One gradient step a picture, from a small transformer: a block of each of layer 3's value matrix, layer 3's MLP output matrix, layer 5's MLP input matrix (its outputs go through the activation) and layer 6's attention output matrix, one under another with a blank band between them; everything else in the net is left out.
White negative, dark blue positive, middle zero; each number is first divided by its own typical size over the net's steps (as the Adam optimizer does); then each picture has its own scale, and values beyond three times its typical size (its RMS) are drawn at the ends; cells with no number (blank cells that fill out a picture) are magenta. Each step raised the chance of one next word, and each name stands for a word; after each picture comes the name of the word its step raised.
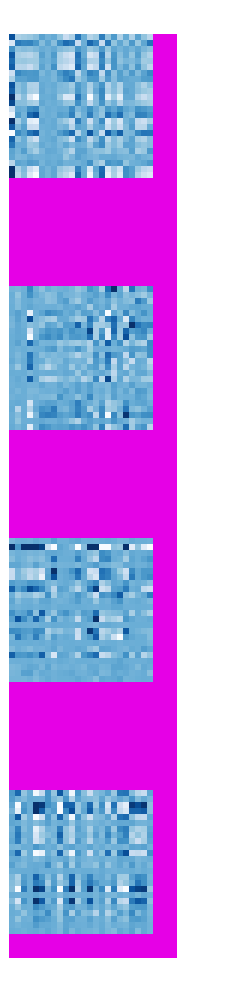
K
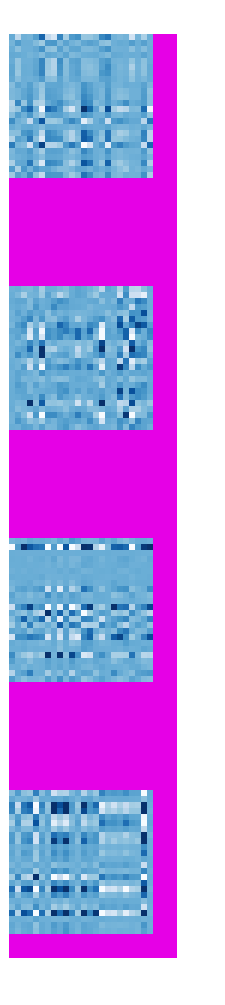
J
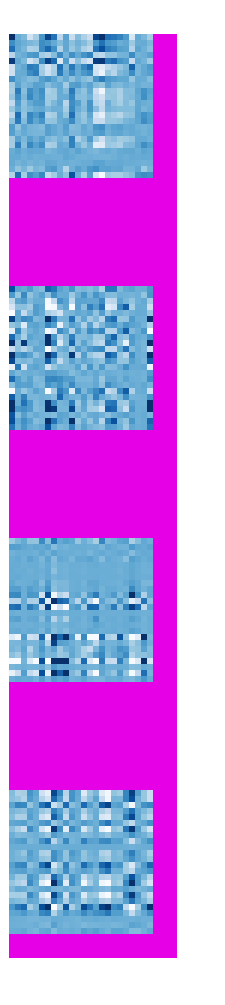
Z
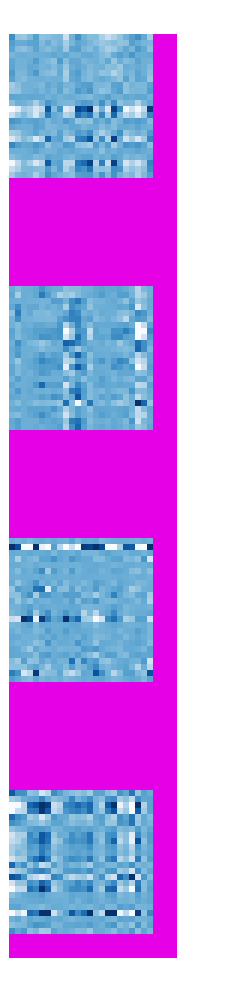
J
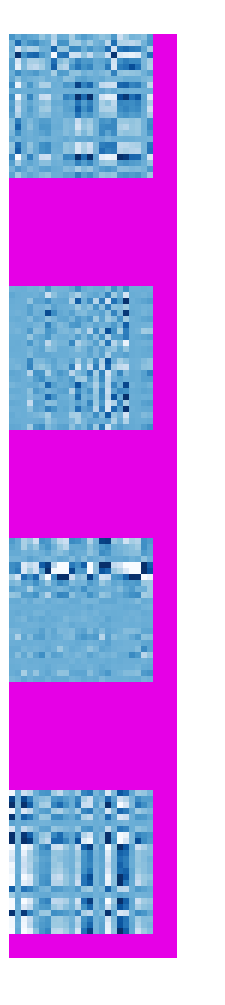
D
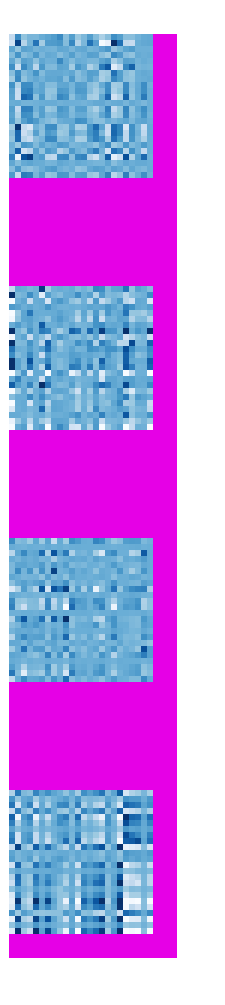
D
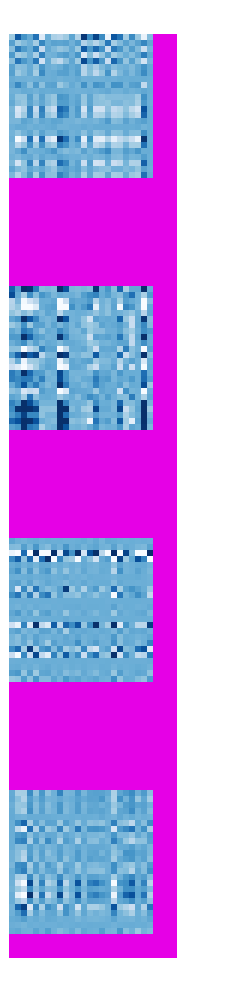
Z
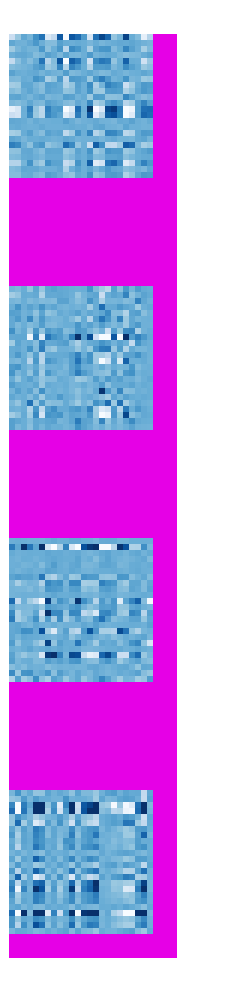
J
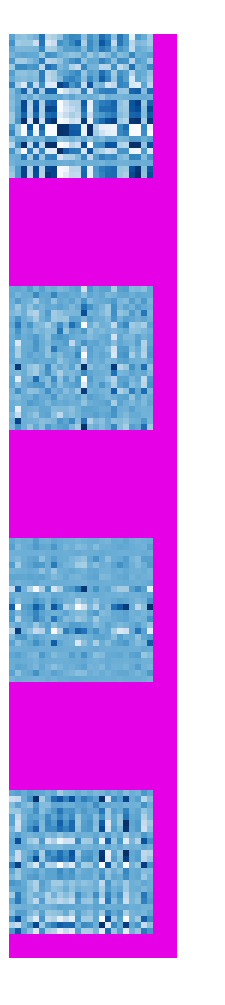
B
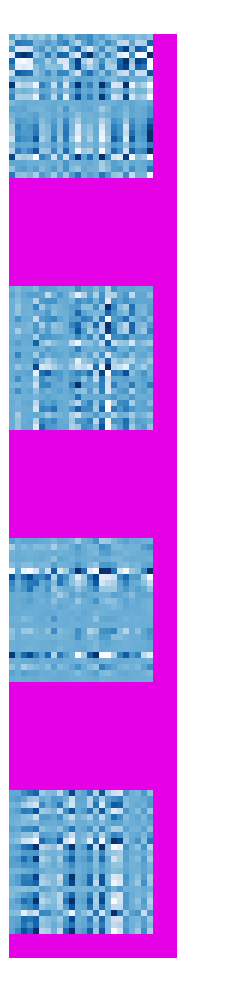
D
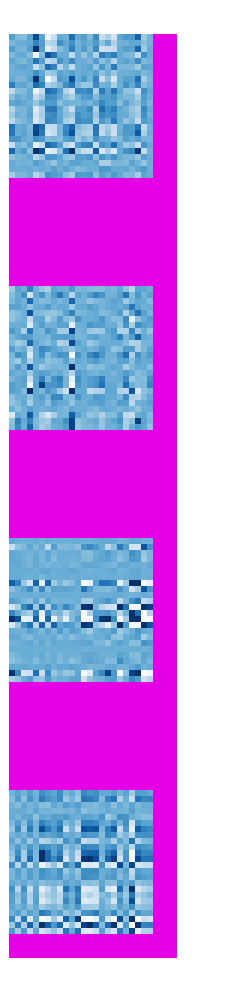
B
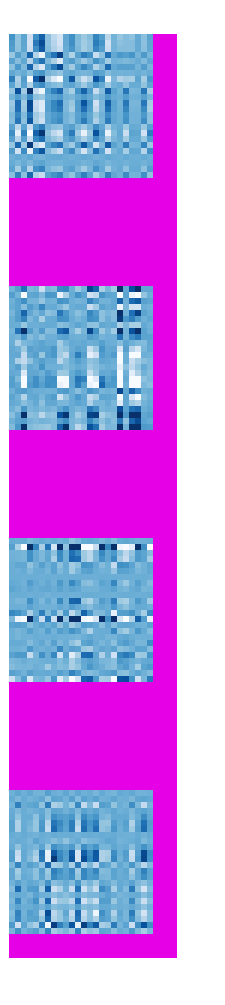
B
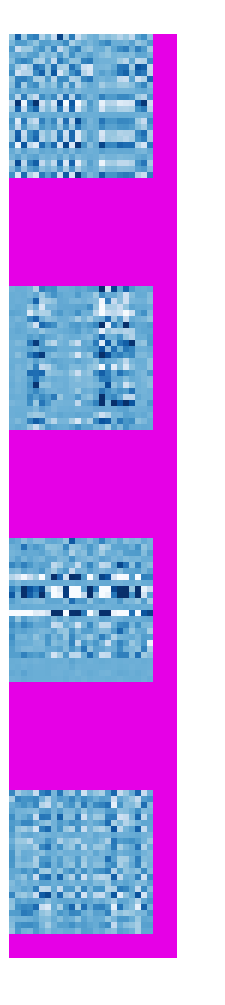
Z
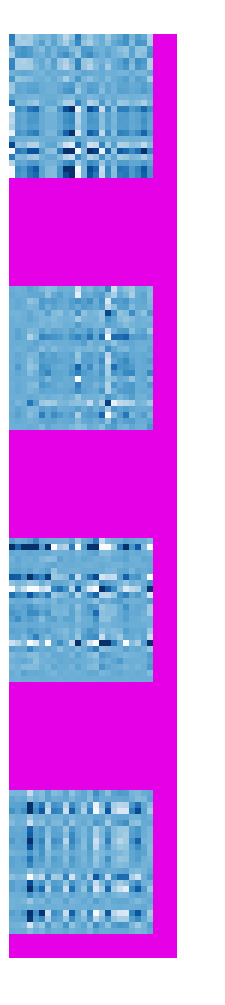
J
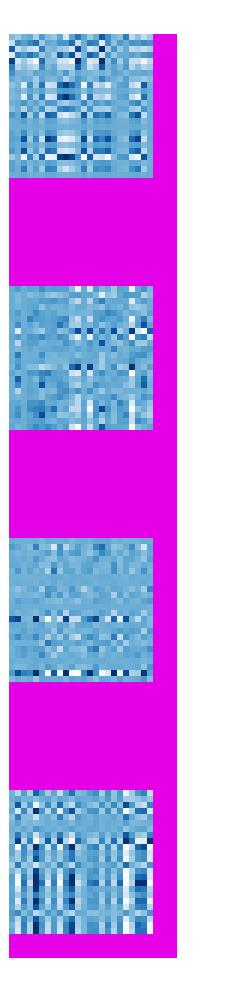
D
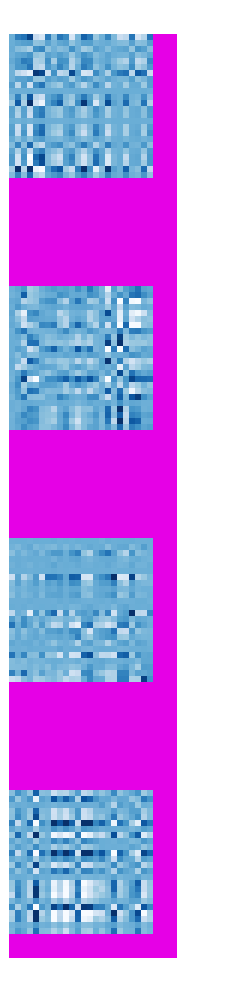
Z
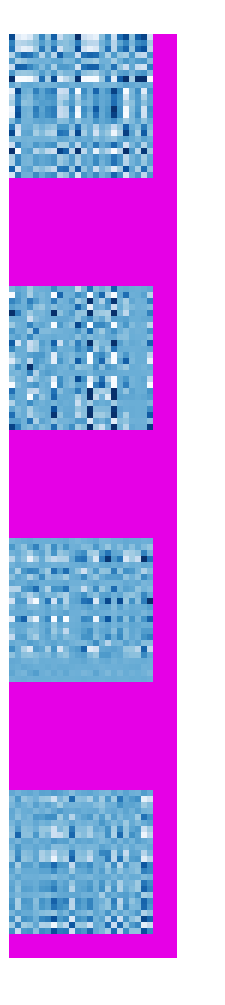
B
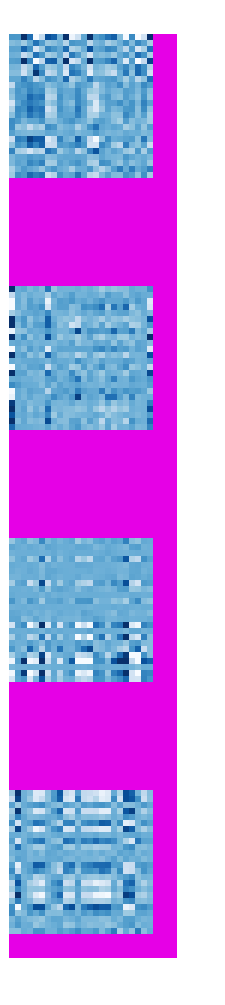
Z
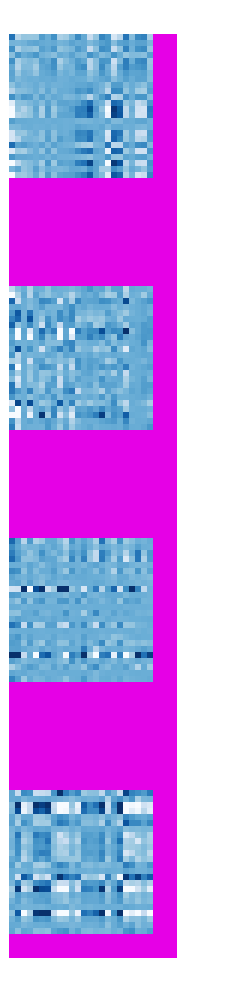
J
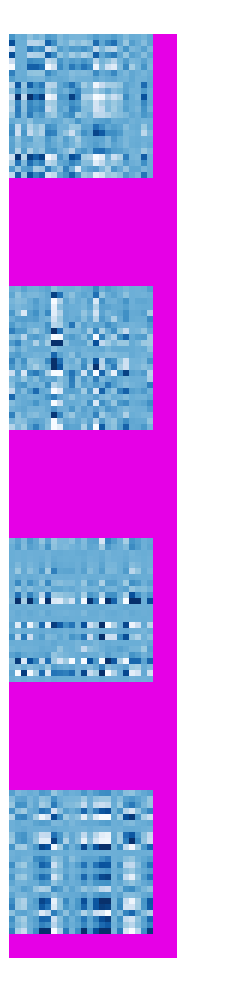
D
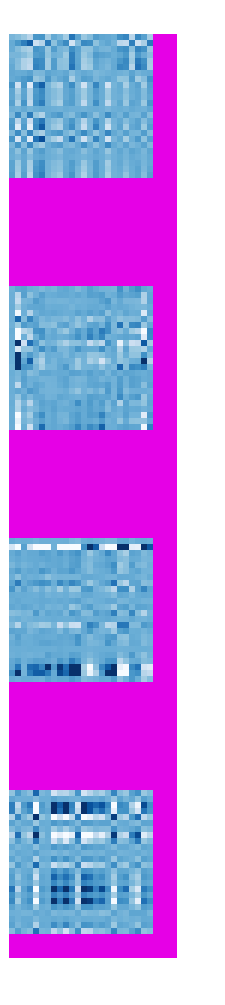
K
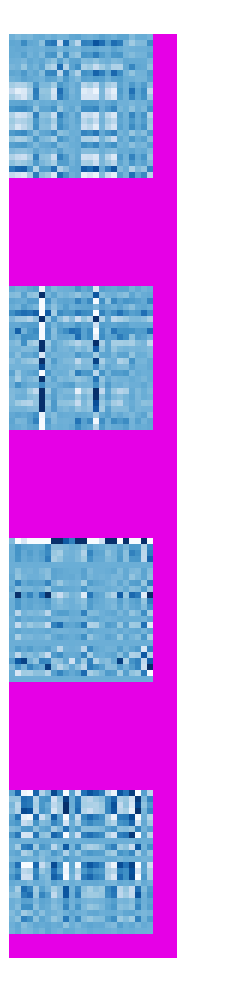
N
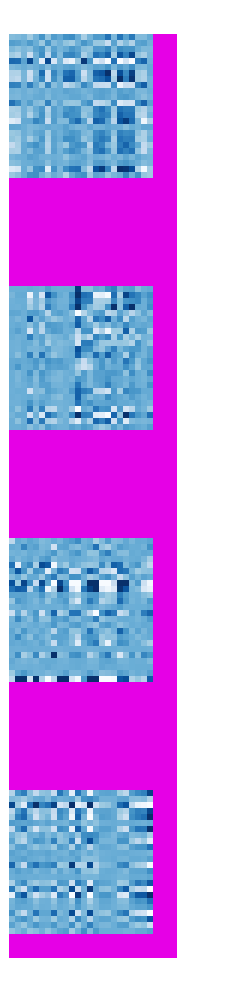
Z
